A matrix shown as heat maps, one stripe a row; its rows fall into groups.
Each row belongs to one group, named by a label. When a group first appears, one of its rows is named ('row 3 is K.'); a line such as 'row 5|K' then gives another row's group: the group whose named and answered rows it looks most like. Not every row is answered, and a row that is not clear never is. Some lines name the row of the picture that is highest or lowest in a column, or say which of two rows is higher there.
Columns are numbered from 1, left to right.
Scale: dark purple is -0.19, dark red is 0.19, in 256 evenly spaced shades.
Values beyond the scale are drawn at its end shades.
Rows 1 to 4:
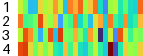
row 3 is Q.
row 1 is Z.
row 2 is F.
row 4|F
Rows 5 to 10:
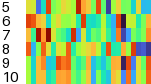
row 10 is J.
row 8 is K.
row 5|Z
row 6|F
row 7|F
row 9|J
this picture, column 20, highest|8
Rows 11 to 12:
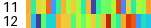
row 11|J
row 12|K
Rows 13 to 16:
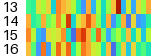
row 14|K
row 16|K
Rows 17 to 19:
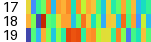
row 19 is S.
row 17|K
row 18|K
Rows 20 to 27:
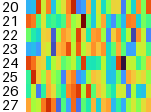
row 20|J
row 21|Q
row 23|S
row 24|F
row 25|Q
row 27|F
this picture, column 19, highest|24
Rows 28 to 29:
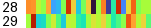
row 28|Q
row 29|Q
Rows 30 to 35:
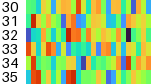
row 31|Q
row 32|S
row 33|F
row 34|J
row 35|Q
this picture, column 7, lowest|33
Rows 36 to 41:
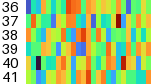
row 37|J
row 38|Z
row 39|J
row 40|K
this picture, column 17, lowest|38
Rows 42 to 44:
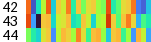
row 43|K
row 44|S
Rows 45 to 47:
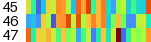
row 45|Z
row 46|S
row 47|F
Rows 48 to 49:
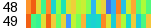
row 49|F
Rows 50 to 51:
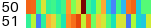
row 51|Z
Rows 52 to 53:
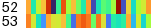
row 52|J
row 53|Z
